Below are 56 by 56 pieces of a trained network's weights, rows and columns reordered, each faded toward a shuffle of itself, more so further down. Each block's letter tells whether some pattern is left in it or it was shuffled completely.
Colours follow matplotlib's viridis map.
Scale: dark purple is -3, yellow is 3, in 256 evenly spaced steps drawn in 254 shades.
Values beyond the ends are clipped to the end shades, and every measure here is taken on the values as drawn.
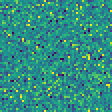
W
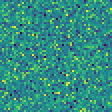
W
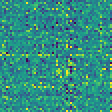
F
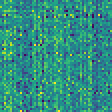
F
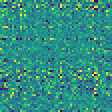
F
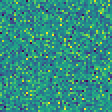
W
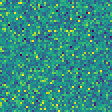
W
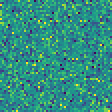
W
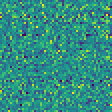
F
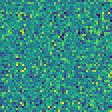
F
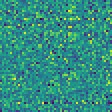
F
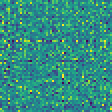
F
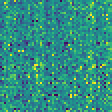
F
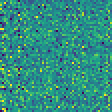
F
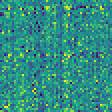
F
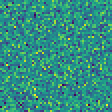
W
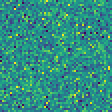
W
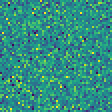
W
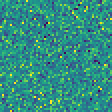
W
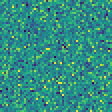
W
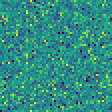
W
